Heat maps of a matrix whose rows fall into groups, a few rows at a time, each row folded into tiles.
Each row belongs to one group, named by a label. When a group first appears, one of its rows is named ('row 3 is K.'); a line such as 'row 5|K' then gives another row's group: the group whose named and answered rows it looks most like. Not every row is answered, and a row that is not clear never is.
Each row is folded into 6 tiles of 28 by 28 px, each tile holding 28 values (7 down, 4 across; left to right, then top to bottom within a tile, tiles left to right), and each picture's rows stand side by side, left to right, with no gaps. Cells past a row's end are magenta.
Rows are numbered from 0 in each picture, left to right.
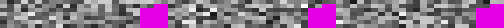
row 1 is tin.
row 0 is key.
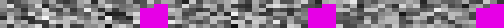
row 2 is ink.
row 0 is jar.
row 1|tin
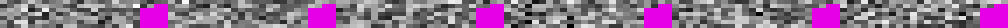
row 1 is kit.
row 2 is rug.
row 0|tin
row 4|jar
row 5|key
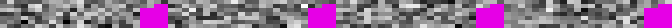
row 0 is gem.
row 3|kit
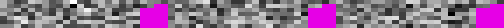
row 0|key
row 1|jar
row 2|key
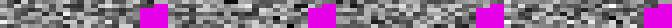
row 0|tin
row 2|gem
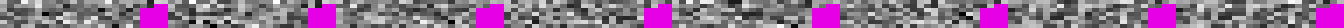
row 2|kit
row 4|kit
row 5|jar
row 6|rug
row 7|rug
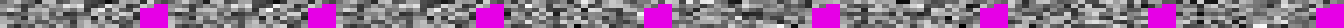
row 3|jar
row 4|kit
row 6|key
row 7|gem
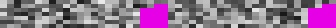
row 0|key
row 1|jar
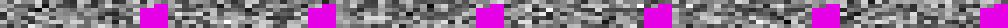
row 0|jar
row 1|jar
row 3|tin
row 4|kit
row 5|key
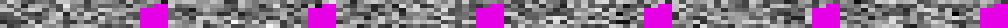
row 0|ink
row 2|key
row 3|key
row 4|jar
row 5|key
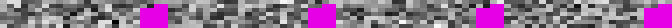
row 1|rug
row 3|key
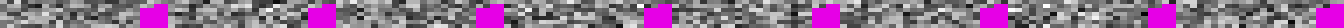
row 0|kit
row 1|gem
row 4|key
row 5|ink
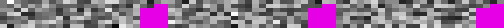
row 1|tin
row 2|jar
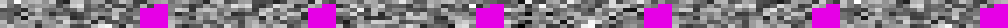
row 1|gem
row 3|gem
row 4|gem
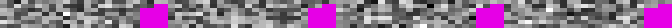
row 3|kit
